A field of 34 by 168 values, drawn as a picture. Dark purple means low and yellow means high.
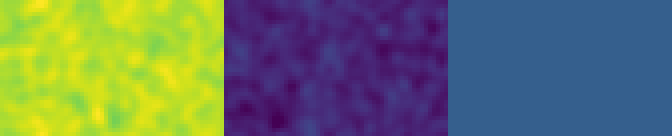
It is made of 1 by 3 panels. Panel 1,1: very high, blotchy, faint in contrast. Panel 1,2: very low, blotchy, faint in contrast. Panel 1,3: low, flat.
